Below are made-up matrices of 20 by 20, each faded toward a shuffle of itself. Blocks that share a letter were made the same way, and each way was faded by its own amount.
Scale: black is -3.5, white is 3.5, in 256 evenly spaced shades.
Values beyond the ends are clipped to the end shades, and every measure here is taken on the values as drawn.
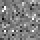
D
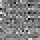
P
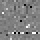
P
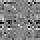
P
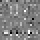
P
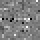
D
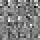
P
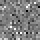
D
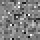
D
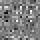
P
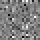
P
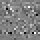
D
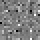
D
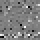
D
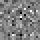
P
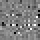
P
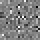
P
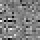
P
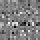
P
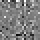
P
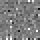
D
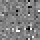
D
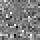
D
